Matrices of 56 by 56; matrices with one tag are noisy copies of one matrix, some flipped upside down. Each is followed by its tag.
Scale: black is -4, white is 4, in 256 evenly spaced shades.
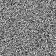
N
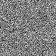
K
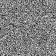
K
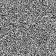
K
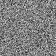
N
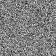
N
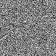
K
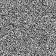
K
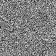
K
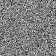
N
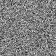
N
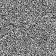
K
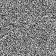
K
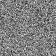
N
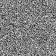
K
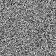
N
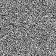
K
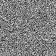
K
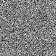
K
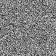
K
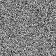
N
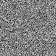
K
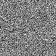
K
